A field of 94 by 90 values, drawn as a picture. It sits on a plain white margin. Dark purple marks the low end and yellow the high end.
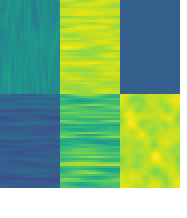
The table splits into 2 rows of 3 panels. Panel 1,1: middling, streaked downward, faint in contrast. Panel 1,2: very high, streaked across, faint in contrast. Panel 1,3: low, flat. Panel 2,1: low, streaked across, faint in contrast. Panel 2,2: high, streaked across. Panel 2,3: very high, blotchy, faint in contrast.
